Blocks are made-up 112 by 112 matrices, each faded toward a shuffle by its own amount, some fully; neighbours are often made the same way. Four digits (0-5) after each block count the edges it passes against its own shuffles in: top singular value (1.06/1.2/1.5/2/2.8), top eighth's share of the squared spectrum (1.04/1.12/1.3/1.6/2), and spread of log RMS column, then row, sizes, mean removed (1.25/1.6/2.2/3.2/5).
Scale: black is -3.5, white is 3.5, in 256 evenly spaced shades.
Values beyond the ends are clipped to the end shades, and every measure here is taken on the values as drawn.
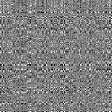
5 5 3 4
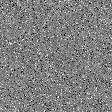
1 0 0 0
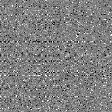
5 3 2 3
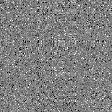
4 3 2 1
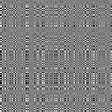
5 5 5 5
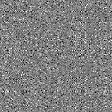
4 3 2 2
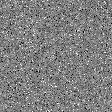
0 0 0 0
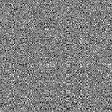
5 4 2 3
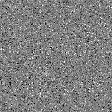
3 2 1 1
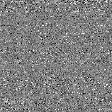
1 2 0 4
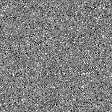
1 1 0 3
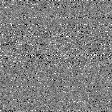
2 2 0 4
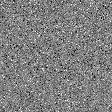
0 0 0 0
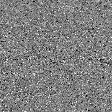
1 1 0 2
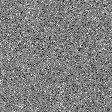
0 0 0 0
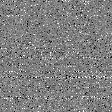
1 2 0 3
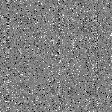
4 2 2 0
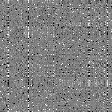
5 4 3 1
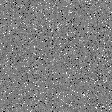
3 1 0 0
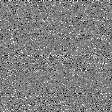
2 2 0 3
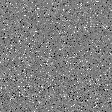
0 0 0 0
